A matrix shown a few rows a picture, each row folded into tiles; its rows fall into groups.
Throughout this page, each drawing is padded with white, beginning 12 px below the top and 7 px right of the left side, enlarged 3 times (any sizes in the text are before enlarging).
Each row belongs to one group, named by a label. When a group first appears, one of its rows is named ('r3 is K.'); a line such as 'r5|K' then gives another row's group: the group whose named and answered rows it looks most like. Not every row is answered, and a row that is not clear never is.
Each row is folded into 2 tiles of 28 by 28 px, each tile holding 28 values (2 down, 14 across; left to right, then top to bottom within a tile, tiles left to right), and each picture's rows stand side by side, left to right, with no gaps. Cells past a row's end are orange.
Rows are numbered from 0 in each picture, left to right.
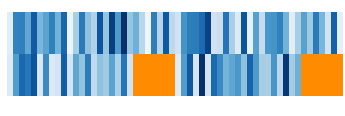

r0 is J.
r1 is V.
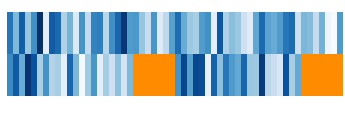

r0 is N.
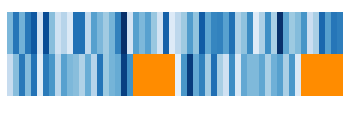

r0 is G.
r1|J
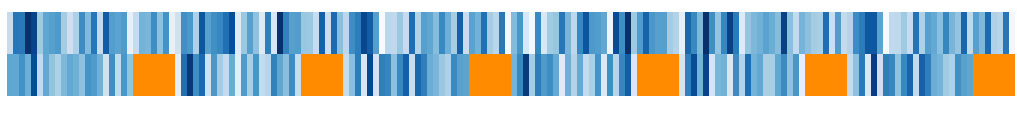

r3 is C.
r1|J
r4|J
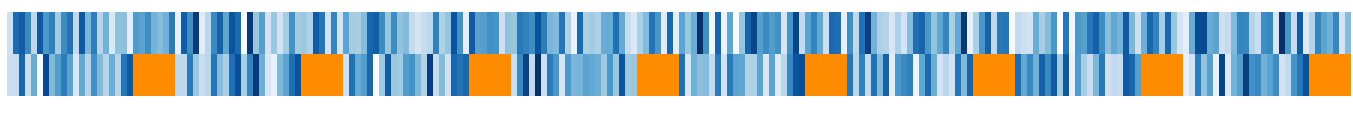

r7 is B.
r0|B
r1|B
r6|C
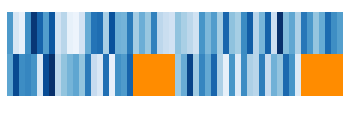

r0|N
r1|C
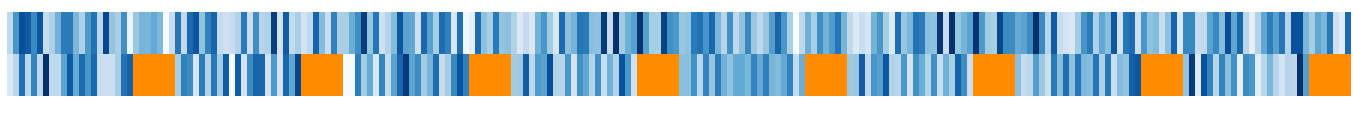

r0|B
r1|V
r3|C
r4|V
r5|C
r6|G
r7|N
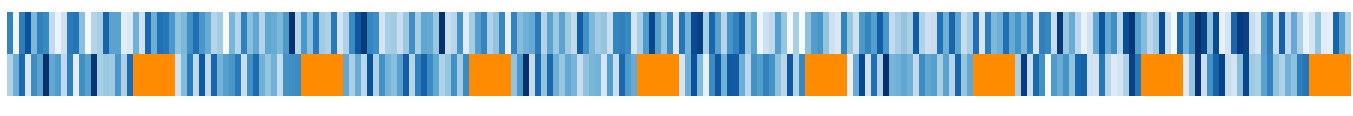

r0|V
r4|B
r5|V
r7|B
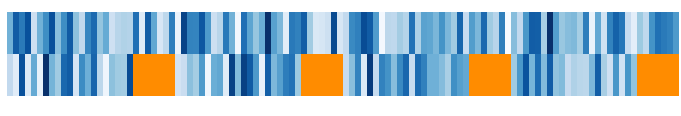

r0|B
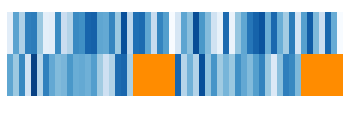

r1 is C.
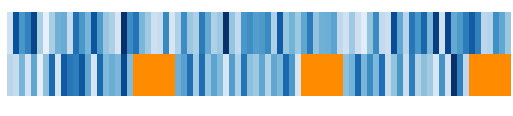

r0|G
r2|C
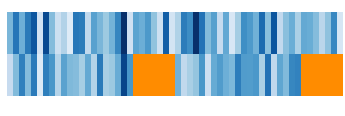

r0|G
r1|G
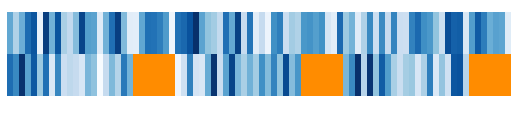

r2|C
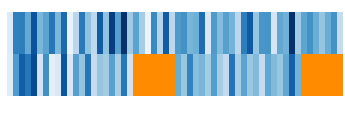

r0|J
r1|G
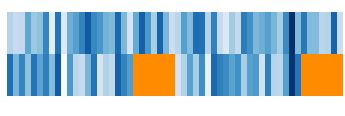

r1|G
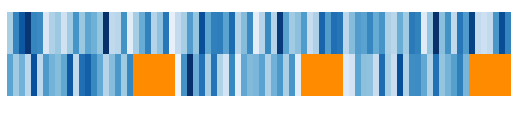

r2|G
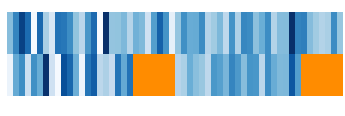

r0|B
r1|G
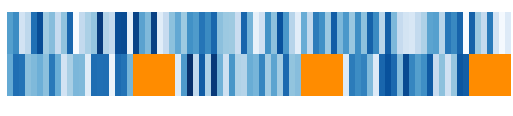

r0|N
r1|V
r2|N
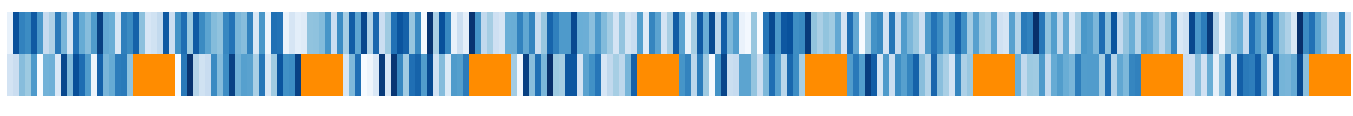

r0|G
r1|B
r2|B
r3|B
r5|N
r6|G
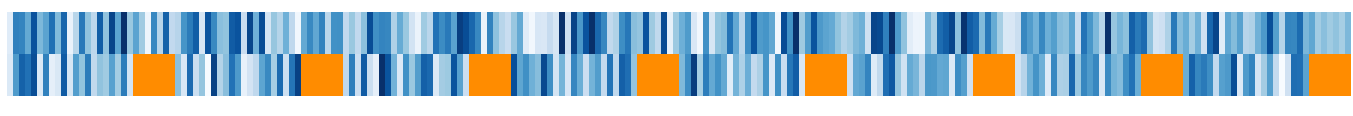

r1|B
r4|C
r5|N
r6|G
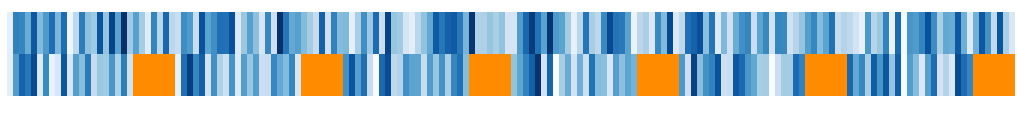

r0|J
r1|J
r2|N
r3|J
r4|B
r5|C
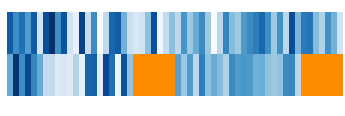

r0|J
